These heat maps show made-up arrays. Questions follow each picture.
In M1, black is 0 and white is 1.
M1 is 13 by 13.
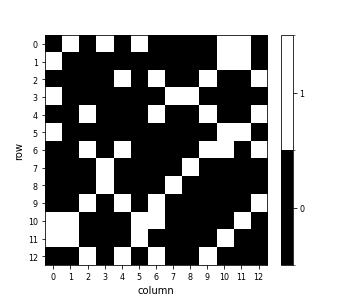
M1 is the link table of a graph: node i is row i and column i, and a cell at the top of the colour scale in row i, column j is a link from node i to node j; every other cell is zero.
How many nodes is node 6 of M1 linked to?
5
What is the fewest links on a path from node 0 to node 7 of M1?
2
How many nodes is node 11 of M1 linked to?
4
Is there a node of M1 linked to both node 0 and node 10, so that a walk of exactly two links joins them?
yes
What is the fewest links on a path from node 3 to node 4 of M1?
4
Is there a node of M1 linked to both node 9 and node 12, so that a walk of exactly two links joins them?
yes
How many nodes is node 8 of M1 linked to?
2
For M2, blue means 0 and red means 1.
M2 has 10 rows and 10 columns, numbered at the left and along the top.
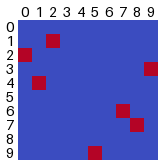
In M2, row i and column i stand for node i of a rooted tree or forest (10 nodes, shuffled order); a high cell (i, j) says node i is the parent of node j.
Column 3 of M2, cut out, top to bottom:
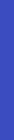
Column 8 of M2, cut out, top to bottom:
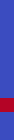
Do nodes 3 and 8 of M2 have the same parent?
no
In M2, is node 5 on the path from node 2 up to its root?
no
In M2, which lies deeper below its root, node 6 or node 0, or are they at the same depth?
node 0
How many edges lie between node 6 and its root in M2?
0
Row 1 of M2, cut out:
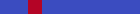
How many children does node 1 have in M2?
1
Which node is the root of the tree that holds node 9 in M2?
3
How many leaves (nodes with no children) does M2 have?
3
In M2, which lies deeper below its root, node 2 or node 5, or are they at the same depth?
the same depth
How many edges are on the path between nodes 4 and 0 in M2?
3
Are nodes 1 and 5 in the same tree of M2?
no
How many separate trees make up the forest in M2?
3
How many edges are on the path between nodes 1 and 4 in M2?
1
